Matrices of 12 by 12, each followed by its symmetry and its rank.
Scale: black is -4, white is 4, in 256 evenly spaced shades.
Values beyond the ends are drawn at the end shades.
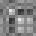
symmetric, rank two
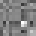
symmetric, rank two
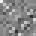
symmetric, full rank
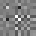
symmetric, rank two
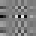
neither, rank one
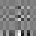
neither, rank one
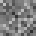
symmetric, full rank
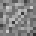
symmetric, full rank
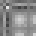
symmetric, rank two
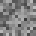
symmetric, full rank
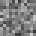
antisymmetric, full rank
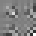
symmetric, rank two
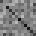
symmetric, full rank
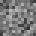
symmetric, full rank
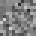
antisymmetric, full rank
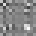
symmetric, rank two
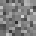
antisymmetric, full rank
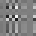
neither, rank one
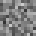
antisymmetric, full rank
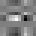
neither, rank one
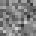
antisymmetric, full rank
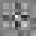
symmetric, rank two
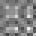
symmetric, rank two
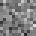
antisymmetric, full rank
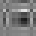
neither, rank one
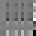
neither, rank one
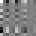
neither, rank one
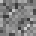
symmetric, full rank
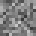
antisymmetric, full rank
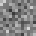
symmetric, full rank
